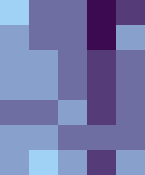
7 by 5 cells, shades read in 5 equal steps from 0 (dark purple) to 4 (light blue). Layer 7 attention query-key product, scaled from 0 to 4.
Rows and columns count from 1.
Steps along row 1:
down same down up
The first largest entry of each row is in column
1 1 1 1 3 1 2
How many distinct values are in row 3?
3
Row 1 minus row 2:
1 0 0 0 -2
